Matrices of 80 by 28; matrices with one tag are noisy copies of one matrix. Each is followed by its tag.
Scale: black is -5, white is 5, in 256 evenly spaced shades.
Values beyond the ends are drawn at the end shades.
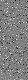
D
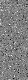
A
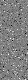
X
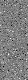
X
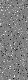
A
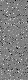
D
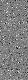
D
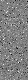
D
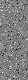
A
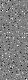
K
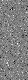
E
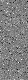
D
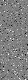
X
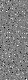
K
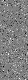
X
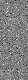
D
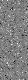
E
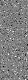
X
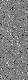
E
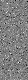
D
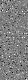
K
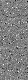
D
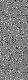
D
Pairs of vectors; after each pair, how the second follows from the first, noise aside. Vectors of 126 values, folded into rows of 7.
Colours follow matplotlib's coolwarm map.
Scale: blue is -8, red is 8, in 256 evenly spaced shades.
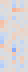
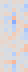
reversed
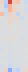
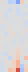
reversed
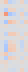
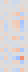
reversed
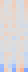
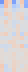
reversed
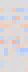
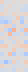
reversed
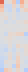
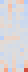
reversed
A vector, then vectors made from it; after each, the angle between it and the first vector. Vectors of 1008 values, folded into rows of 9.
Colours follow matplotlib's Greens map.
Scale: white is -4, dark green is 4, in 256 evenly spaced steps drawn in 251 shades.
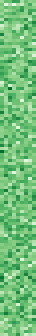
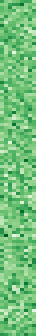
partly opposed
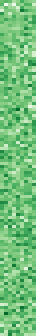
partly aligned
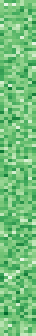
nearly parallel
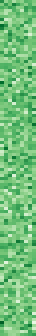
partly opposed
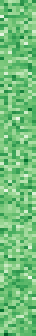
partly opposed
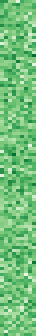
partly opposed
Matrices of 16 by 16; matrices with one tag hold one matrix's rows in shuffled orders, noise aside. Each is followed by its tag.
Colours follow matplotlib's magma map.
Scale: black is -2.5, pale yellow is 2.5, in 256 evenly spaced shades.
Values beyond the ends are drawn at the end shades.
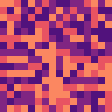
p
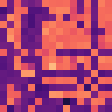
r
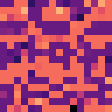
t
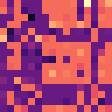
r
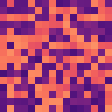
p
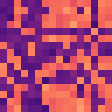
r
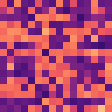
p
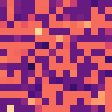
p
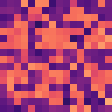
t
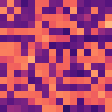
p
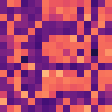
r
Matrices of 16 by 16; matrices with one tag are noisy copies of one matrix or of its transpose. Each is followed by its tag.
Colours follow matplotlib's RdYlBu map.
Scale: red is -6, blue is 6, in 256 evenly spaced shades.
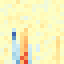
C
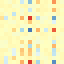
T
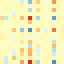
T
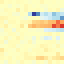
C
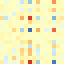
T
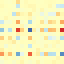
T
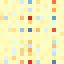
T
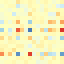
T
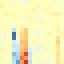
C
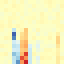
C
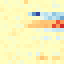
C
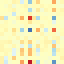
T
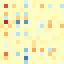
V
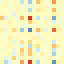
T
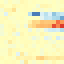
C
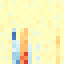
C
